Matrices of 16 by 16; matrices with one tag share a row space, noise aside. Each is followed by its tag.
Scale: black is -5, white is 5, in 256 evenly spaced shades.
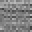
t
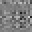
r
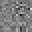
r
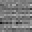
t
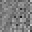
r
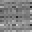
t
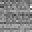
t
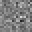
r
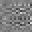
r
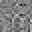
r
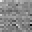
t
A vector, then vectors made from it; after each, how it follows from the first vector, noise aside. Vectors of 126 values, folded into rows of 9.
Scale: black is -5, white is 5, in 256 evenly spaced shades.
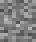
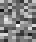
scaled up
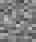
copied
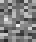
scaled up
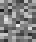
scaled up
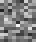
scaled up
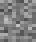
copied
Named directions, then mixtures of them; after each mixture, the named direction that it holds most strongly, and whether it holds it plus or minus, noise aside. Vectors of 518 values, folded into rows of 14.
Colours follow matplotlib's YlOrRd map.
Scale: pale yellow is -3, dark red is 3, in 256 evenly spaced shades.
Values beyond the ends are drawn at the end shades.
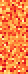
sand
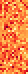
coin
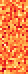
sand, plus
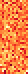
coin, minus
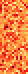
coin, plus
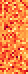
coin, plus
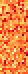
sand, plus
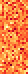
coin, minus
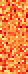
sand, plus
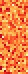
sand, minus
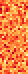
sand, minus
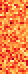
coin, plus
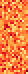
coin, plus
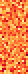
sand, plus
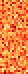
sand, minus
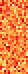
sand, minus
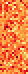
coin, plus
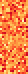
sand, plus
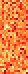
coin, minus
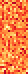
coin, minus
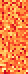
sand, minus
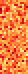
sand, minus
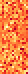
coin, minus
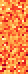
sand, plus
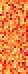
sand, plus
